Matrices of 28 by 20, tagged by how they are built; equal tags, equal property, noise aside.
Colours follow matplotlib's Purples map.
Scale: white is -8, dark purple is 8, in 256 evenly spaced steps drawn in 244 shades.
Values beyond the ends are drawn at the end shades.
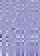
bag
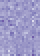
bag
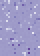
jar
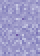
bag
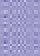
bag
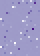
jar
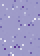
jar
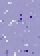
jar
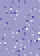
jar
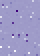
jar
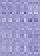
bag
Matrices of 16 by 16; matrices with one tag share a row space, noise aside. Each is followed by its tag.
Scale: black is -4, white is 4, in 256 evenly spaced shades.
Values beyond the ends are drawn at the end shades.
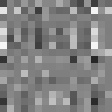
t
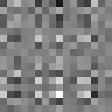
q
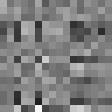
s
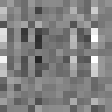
t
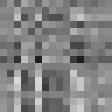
s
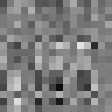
q
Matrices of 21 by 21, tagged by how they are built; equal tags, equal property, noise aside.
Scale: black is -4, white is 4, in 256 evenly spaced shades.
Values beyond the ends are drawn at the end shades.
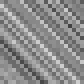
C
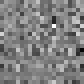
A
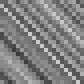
C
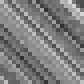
C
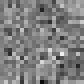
A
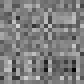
A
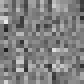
A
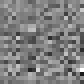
A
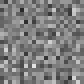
A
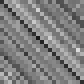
C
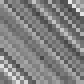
C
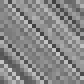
C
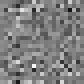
A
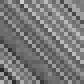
C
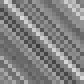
C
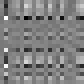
A
